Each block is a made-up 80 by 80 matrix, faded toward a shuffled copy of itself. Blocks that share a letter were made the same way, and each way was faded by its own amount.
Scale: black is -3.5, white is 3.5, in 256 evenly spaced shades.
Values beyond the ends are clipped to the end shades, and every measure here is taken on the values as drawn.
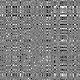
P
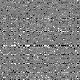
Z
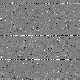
Z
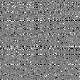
Z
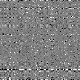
Z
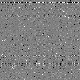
Z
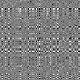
P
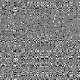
Z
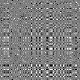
P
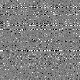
Z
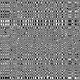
P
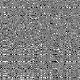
Z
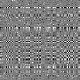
P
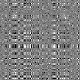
P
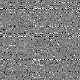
Z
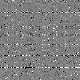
Z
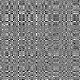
P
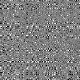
Z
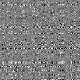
Z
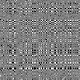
P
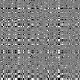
P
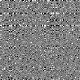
Z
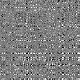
Z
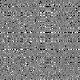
Z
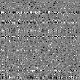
Z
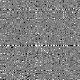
Z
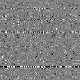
Z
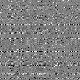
Z
